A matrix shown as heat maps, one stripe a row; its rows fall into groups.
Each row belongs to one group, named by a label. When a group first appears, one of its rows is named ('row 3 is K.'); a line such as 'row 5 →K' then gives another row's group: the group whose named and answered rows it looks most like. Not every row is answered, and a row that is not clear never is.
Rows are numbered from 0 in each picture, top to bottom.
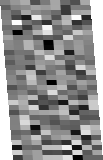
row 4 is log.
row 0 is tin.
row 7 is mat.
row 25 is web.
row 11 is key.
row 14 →tin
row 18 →key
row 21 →tin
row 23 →log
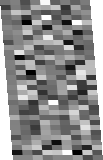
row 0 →key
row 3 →key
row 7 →key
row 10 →log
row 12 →tin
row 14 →web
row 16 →tin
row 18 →tin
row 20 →key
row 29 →tin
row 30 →web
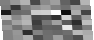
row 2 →web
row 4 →tin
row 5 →mat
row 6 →web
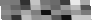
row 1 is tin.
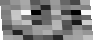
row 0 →tin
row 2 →tin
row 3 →log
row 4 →tin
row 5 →web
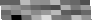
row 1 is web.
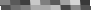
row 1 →web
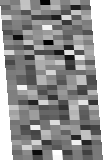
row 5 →key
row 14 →key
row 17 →log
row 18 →tin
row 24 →key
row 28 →mat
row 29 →log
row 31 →key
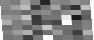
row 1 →tin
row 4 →mat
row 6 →tin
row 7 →key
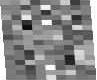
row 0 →mat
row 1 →key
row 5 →web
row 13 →key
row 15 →key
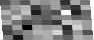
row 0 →web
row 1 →tin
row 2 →mat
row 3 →log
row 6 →web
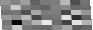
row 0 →mat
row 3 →mat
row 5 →log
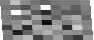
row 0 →log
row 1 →key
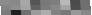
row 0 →mat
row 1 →mat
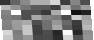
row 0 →web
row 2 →log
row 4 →tin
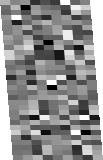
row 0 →mat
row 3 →log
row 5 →tin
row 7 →mat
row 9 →tin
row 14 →web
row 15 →web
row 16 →key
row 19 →web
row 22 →tin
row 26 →mat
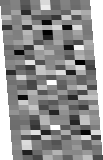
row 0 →key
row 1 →key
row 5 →web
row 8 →tin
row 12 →mat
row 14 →web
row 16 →key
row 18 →tin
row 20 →log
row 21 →tin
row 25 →key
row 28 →log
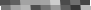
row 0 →web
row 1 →tin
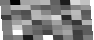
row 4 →tin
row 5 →log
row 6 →log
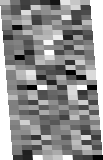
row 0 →mat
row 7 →web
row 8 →key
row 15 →tin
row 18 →mat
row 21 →tin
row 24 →log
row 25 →tin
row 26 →mat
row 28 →mat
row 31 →web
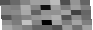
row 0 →web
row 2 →mat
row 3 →web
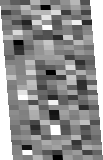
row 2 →web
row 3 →key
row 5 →key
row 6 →log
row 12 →mat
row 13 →mat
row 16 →mat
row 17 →tin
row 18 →log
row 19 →log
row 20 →key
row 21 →mat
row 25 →key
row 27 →mat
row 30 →log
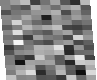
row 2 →web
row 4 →log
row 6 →log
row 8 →log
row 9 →web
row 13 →tin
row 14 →tin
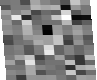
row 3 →log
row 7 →web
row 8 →web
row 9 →key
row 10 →key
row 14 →mat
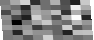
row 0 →tin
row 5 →mat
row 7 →key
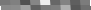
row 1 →mat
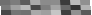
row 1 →tin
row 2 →web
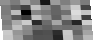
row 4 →tin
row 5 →log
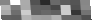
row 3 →web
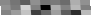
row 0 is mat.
